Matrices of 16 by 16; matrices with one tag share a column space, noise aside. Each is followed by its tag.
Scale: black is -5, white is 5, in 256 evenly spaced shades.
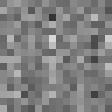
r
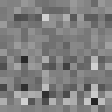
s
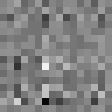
s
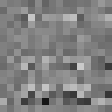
s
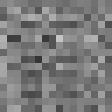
r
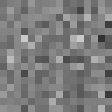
r
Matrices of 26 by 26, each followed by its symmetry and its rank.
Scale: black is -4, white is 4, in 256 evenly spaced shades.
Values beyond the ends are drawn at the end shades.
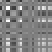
symmetric, rank one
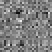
neither, rank five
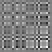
symmetric, rank one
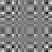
symmetric, rank one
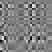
neither, rank two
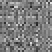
neither, rank five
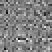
neither, rank five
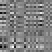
neither, rank two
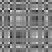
symmetric, rank one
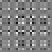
symmetric, rank one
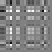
symmetric, rank one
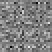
neither, rank five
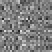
neither, rank five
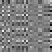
neither, rank two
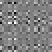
neither, rank two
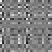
neither, rank two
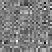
neither, rank five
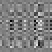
neither, rank two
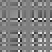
symmetric, rank one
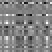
neither, rank two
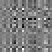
neither, rank two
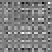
neither, rank two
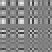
symmetric, rank one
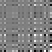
symmetric, rank one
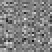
neither, rank five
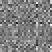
neither, rank five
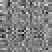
neither, rank five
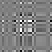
symmetric, rank one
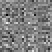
neither, rank five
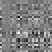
neither, rank two
